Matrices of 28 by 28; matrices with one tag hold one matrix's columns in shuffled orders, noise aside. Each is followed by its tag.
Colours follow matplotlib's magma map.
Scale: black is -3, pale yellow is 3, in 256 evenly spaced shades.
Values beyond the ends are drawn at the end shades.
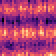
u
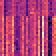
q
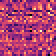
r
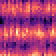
u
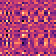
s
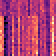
q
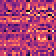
r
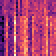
q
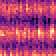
u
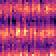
u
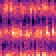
u
